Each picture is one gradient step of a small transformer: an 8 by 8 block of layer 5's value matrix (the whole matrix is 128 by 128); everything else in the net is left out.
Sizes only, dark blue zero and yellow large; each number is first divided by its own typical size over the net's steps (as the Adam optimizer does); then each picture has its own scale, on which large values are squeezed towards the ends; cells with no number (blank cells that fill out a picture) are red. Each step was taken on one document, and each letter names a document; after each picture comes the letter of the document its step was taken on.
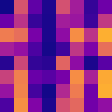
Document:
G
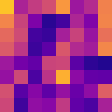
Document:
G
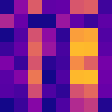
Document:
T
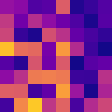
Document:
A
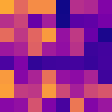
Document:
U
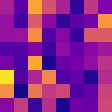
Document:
U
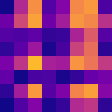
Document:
T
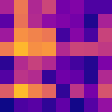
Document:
A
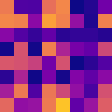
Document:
A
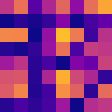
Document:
G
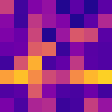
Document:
U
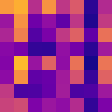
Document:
G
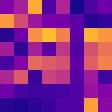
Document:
U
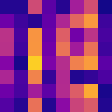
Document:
T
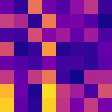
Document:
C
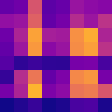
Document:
T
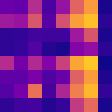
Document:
T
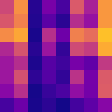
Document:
G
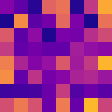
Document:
G
